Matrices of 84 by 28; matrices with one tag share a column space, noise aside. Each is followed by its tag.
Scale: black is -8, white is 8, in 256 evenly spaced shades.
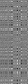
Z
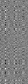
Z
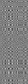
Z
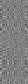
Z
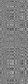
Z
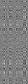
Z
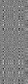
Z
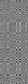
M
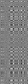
Z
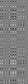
Z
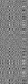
Z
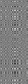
Z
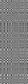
M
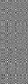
M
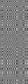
Z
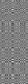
M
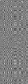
Z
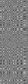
Z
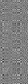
M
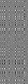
Z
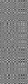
M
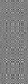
M
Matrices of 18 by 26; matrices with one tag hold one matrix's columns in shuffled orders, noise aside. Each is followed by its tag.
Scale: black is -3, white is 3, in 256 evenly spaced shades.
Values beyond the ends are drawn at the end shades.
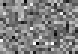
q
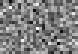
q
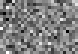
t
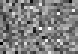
q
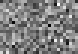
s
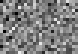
t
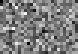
q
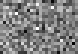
q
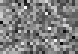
q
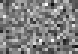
s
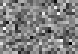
q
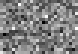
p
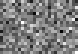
t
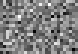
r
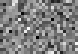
t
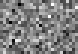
s
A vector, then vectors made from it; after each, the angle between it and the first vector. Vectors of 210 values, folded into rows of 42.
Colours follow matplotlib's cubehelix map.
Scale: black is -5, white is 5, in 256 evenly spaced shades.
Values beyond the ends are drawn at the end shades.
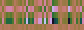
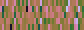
orthogonal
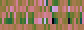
nearly parallel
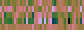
nearly parallel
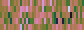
partly aligned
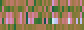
nearly opposite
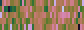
orthogonal
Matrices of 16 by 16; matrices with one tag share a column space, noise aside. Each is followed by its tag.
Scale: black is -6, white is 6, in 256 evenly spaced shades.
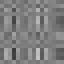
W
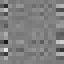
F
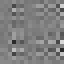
F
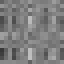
W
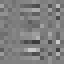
F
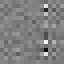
F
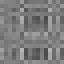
W
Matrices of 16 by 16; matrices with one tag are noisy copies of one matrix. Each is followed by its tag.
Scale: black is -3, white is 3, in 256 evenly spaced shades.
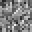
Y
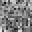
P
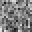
P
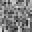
P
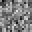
Y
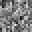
Y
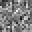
Y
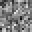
Y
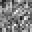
Y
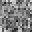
P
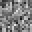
Y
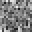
P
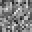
Y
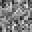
Y
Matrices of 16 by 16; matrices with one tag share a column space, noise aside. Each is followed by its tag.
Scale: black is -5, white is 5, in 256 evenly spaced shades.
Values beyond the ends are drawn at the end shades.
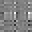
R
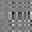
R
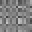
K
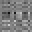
R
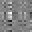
R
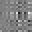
R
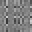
K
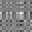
R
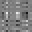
R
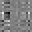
R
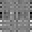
R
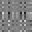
R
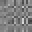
K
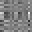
R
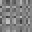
K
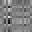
K
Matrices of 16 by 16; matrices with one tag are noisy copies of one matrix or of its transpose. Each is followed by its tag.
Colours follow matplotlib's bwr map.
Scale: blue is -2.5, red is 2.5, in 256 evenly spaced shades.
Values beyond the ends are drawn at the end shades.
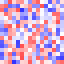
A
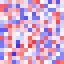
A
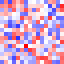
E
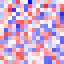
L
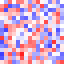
A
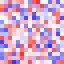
A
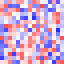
A
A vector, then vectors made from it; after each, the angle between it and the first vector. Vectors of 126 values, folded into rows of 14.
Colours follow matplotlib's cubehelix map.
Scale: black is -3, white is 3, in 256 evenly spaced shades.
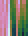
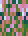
orthogonal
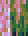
nearly parallel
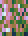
partly aligned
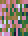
partly aligned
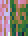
nearly parallel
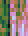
nearly opposite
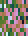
orthogonal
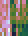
nearly parallel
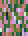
orthogonal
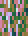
partly aligned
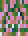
orthogonal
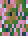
orthogonal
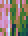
nearly parallel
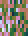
partly aligned
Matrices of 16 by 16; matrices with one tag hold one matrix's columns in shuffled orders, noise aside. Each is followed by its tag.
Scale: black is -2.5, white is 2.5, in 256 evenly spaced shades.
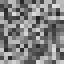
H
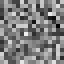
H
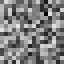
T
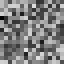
H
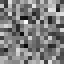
H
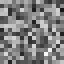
T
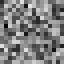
H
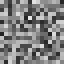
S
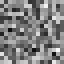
H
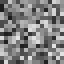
T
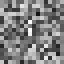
H
